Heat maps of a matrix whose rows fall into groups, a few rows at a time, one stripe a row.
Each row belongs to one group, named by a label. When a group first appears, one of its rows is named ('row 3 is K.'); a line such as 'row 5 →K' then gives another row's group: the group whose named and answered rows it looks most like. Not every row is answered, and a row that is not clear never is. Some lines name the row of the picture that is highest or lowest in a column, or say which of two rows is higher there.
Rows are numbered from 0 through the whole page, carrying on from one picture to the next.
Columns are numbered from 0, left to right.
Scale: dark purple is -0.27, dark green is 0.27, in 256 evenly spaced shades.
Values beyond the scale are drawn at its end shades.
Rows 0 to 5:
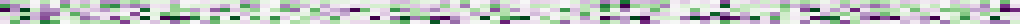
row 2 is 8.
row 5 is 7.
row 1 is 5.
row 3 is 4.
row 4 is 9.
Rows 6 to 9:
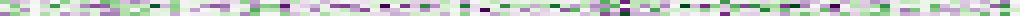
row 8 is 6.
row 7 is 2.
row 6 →5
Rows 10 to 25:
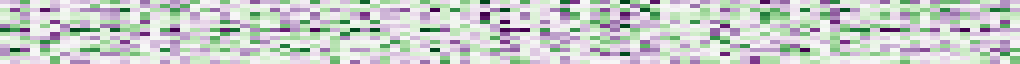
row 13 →6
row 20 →7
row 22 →7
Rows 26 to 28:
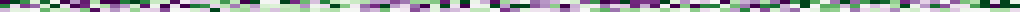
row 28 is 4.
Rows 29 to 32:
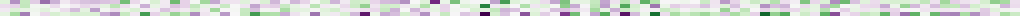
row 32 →6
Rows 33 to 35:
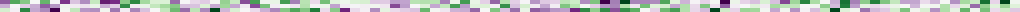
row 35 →4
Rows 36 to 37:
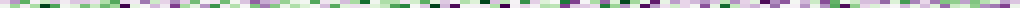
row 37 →7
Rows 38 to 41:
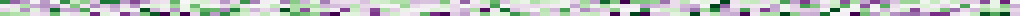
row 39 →4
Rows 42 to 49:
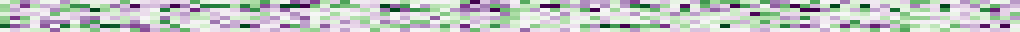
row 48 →5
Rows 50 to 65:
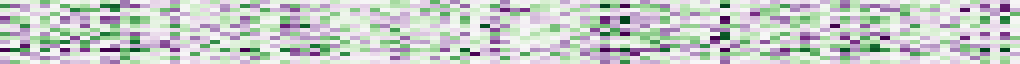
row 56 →2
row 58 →5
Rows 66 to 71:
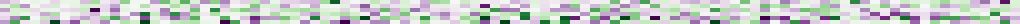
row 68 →4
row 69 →9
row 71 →2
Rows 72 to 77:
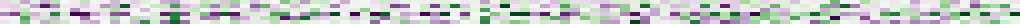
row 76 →2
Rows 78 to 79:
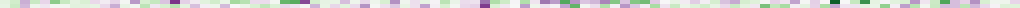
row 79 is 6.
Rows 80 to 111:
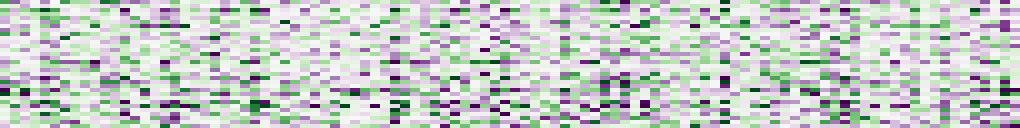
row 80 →5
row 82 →7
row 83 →7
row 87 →8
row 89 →4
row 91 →8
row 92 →6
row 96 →4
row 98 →6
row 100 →5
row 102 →8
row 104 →6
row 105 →7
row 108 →7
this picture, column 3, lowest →106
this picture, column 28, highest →85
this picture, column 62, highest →101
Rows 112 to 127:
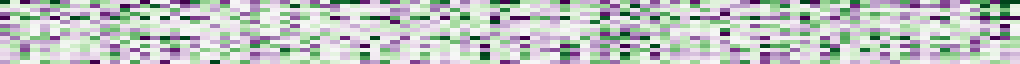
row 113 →9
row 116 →8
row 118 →8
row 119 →5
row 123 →6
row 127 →4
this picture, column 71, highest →117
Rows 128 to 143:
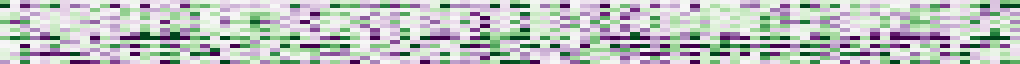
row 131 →9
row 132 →6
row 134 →6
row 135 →9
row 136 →9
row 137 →9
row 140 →4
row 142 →6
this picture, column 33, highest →129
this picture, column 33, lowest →137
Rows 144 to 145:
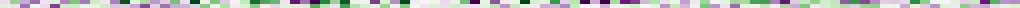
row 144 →9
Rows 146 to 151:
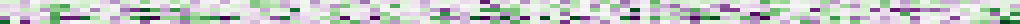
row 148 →9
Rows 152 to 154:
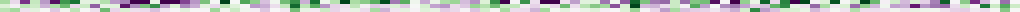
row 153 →9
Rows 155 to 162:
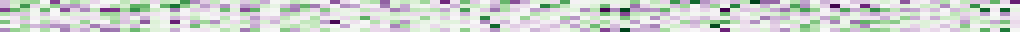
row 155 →8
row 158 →5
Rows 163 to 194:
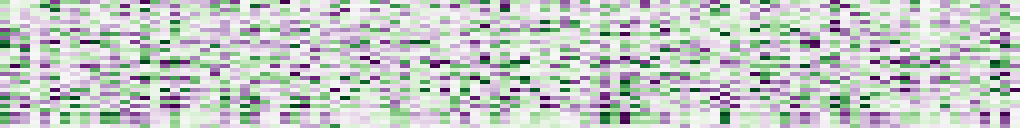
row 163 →2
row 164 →7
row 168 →2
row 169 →6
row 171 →5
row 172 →8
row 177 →6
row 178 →9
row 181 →8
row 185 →8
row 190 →7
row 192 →5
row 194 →9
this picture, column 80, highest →179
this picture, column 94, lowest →182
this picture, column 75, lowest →181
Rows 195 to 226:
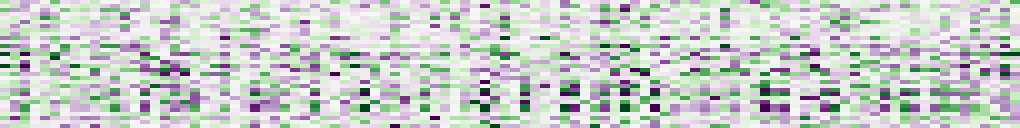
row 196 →6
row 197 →5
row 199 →7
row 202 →7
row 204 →2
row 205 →9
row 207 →9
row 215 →6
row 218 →6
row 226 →4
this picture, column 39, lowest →226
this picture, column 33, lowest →213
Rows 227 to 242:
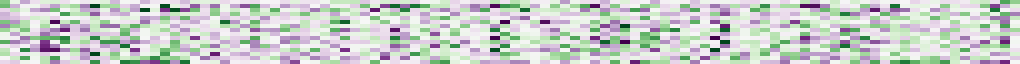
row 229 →9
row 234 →4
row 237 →5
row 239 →4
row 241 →2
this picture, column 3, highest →236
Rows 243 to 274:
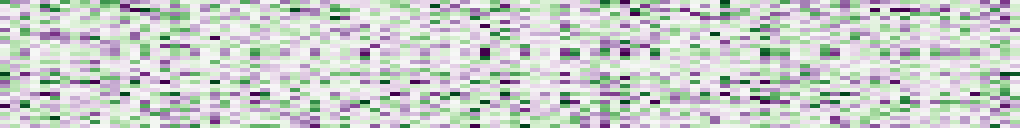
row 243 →5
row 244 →7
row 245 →9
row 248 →7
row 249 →6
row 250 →8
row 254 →9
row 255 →6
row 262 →5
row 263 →4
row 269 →8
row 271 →2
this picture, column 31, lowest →274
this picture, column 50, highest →266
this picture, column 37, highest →270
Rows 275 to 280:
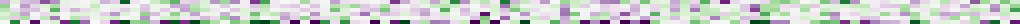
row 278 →6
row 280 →9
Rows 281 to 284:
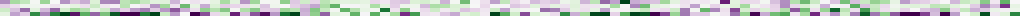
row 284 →9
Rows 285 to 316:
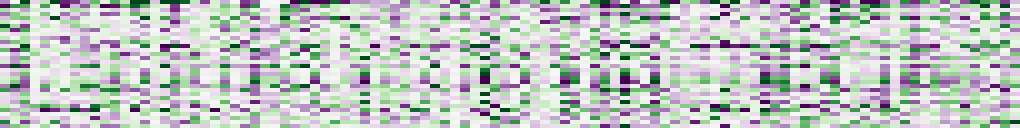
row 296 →9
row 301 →7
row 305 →6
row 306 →7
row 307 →5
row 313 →6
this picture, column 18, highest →285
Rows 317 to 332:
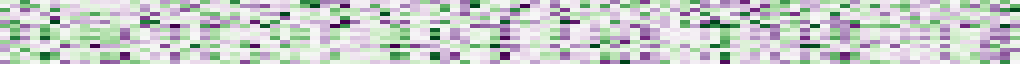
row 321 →2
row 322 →2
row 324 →7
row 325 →7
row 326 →7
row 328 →4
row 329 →8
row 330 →7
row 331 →7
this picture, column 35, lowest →322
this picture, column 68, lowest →320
